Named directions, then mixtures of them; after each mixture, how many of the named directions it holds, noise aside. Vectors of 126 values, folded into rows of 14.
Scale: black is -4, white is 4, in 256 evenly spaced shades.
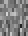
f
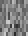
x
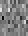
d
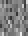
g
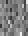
one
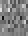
one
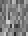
one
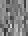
three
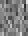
one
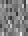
one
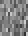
three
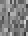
three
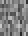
three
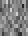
three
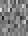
one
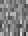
three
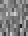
one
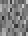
three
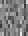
two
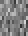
two
